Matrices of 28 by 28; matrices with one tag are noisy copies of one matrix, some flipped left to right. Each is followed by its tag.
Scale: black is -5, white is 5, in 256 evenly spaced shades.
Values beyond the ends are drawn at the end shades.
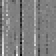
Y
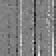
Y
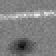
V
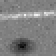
V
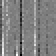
Y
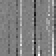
Y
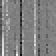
Y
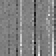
Y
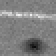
V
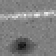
V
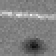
V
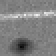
V
